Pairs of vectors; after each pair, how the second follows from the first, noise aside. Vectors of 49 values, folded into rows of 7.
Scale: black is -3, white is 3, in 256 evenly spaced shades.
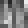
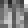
copied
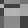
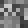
sign-scrambled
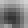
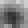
copied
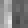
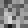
sign-scrambled
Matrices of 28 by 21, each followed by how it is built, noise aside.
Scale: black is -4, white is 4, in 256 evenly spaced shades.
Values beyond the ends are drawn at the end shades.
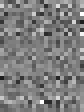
low rank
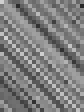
Toeplitz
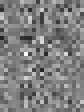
low rank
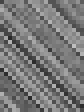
Toeplitz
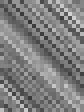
Toeplitz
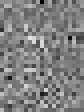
low rank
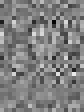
low rank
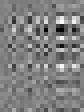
low rank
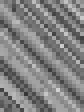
Toeplitz
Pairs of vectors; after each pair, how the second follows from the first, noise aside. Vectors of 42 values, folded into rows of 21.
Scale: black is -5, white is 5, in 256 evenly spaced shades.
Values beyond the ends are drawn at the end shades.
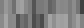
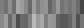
sign-scrambled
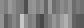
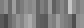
wrapped around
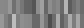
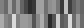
scaled up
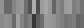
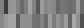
shuffled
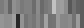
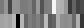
scaled up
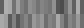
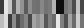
scaled up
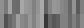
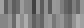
shuffled
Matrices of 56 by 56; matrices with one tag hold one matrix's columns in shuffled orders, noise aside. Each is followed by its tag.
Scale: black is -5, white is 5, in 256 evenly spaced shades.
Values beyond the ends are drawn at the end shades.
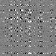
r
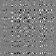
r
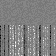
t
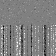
t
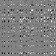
r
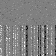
t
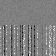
t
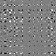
r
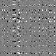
r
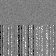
t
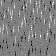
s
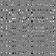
r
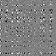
r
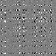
r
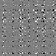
r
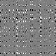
r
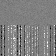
t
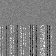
t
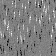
s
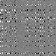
r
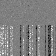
t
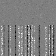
t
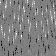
s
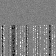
t
